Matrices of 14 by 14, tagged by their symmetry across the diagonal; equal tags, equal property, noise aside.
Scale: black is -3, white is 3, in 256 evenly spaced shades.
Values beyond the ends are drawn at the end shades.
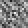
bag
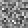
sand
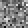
bag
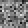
sand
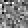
bag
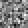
bag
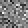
sand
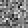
bag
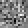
bag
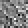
bag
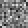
bag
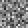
sand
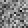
sand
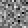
sand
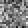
bag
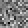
sand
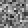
sand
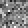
sand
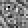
bag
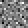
bag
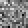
sand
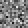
bag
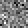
bag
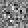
bag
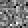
sand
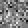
sand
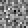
sand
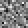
bag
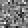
sand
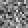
sand
